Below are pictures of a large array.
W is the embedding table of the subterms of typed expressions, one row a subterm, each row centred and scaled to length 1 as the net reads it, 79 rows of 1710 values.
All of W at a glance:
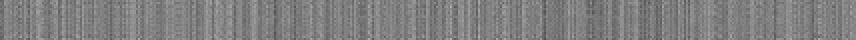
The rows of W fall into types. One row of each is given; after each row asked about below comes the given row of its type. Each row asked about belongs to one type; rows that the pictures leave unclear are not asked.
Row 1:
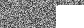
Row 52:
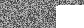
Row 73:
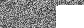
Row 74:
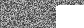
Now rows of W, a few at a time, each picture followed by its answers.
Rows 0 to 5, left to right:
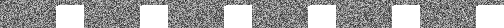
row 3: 74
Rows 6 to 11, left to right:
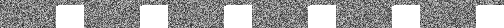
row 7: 73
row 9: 74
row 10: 74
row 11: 1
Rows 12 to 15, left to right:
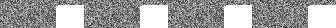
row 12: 52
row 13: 74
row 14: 52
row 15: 52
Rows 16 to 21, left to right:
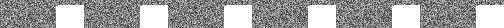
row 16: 74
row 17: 1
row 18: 1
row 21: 74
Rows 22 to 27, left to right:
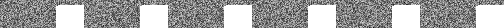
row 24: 74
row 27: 74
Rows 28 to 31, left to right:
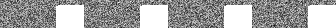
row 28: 52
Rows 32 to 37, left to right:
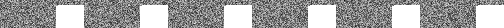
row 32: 1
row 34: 1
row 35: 52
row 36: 52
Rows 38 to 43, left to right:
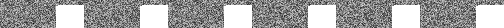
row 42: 52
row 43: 74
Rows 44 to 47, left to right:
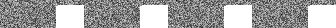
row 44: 1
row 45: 74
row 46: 52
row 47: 52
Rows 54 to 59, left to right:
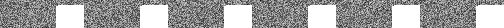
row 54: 73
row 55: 52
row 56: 1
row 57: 52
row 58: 73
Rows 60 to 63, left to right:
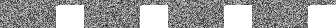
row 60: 52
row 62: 1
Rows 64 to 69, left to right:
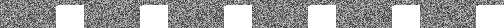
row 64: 74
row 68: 52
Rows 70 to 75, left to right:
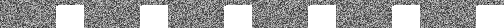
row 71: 1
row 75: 1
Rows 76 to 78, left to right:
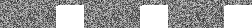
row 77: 52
